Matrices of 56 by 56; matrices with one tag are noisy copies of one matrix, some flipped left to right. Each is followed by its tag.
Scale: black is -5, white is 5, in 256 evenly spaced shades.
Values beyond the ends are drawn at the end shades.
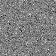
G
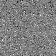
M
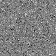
G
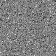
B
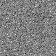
B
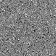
G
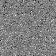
M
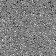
M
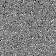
M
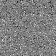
M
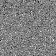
M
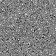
G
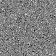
G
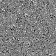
G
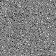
B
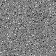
B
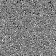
M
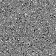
G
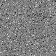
B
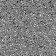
M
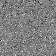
M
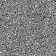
B
